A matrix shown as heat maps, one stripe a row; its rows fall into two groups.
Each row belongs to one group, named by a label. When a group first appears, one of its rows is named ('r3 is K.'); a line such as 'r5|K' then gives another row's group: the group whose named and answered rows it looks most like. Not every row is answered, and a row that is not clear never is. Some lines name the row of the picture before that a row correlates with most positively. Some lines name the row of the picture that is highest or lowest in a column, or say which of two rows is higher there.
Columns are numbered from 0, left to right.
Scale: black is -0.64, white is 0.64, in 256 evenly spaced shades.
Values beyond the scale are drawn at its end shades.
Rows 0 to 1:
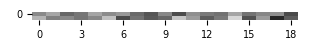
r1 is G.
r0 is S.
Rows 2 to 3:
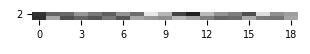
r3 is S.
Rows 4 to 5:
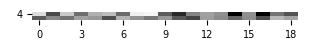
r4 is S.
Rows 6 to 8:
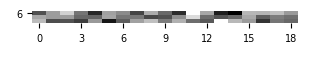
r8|G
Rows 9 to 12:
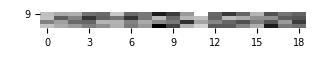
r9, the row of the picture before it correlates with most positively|7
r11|S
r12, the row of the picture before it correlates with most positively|7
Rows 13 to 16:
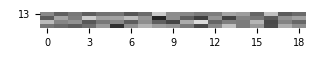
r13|G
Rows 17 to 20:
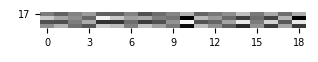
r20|S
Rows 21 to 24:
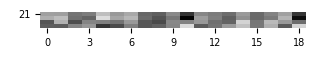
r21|S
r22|S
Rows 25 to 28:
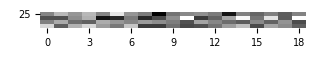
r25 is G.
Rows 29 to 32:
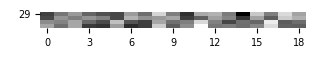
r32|G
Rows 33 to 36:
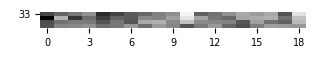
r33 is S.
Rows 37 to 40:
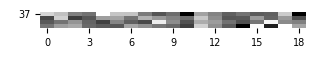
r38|S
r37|S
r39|G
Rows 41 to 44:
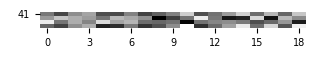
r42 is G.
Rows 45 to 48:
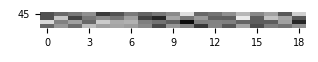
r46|S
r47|S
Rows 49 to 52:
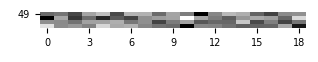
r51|G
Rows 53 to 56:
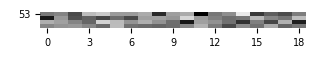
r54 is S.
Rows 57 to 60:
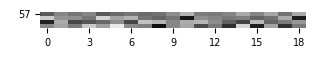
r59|S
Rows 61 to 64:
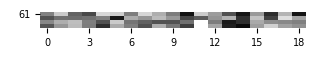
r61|S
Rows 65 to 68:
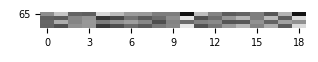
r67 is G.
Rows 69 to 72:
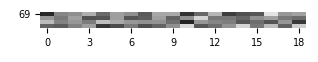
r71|S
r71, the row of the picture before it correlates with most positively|65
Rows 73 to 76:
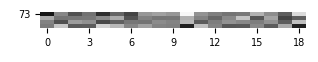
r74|G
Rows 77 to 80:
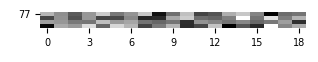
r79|S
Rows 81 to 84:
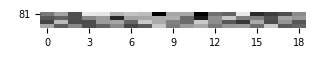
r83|S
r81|G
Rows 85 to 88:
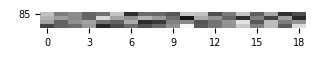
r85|G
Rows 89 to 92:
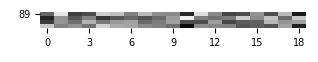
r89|S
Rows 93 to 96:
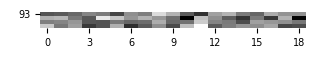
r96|G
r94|S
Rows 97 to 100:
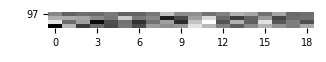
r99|G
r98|G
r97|G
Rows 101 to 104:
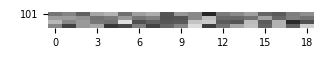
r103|G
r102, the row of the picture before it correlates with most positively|98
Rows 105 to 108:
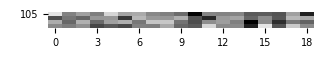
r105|S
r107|S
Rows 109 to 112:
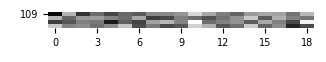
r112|G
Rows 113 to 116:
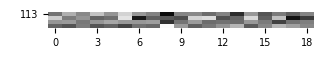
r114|G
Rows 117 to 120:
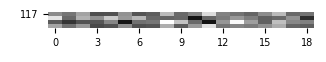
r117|G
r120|G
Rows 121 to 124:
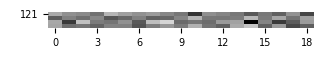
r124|G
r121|S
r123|S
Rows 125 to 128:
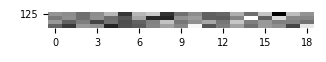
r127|G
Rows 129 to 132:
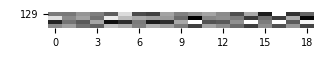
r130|S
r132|S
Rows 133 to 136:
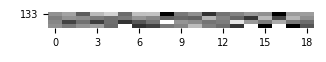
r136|G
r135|G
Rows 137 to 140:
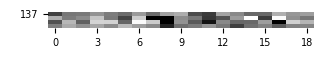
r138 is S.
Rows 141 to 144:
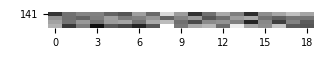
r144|G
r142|G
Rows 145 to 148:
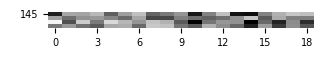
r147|S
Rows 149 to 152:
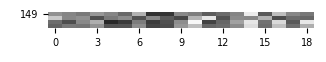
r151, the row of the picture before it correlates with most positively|146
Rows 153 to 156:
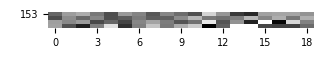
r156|G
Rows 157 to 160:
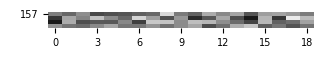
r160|G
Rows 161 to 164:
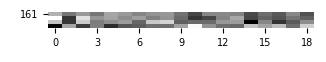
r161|S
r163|S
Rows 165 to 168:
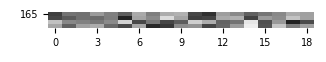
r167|G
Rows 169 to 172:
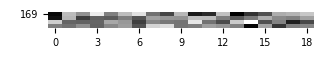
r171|G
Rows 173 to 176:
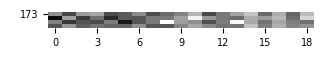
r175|G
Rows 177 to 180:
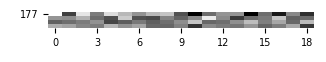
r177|S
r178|G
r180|S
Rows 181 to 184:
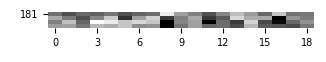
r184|G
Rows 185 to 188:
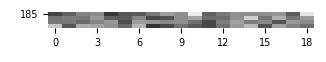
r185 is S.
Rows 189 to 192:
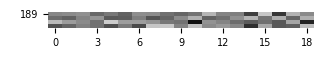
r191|S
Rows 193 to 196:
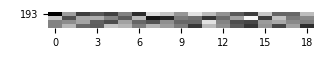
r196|S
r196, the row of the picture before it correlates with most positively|191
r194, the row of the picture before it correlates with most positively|190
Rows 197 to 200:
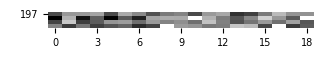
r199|S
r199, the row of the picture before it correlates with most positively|196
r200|G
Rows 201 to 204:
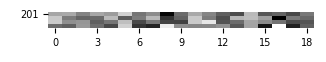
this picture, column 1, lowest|204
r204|G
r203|G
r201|G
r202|G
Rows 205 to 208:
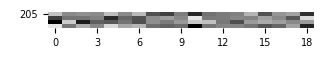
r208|S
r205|S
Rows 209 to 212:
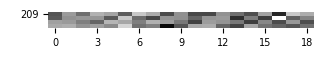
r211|S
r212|G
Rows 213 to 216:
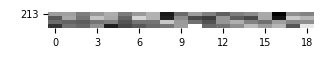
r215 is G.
